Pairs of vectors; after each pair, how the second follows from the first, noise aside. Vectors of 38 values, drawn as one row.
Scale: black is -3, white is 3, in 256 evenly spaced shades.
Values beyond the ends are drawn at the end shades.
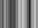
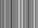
partly zeroed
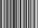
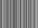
shrunk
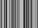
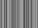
shrunk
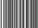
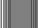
partly zeroed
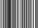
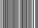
partly zeroed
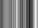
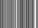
partly zeroed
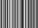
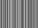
shrunk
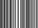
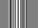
partly zeroed
